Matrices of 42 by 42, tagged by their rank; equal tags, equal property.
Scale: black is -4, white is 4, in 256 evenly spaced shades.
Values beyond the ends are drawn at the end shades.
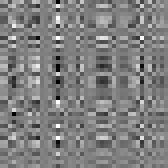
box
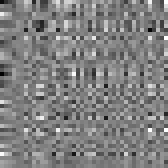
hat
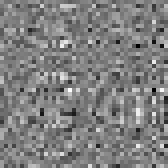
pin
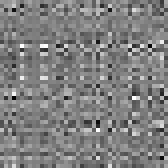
hat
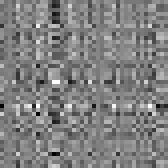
hat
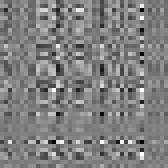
box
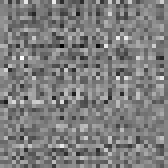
pin
